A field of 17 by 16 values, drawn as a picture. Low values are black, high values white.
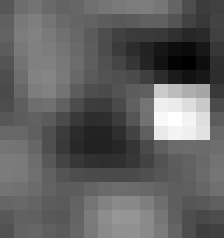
In the middle right lies a patch that is higher than the rest. Values change most from cell to cell in the middle right. No overall slope runs across the table. The ninth with the highest average is the middle right. Most values sit low, with a long tail of high ones.
